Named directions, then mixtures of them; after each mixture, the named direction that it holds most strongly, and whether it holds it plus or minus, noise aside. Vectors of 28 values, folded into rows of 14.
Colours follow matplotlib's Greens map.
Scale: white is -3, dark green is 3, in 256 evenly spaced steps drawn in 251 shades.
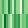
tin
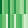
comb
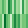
tin, plus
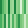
comb, plus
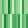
tin, plus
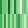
comb, plus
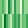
tin, plus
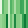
comb, minus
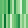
tin, plus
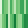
comb, minus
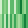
comb, minus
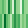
tin, plus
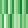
tin, minus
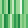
tin, plus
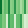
comb, plus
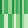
tin, minus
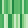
tin, minus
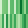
comb, minus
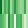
comb, plus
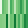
comb, minus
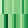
comb, minus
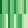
comb, plus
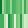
comb, plus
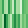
tin, plus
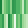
comb, plus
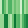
tin, plus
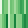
comb, minus
